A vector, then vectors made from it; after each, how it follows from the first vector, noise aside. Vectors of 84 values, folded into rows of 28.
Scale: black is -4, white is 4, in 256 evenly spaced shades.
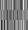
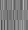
shrunk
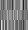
negated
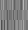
shrunk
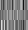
negated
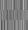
shrunk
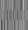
shrunk
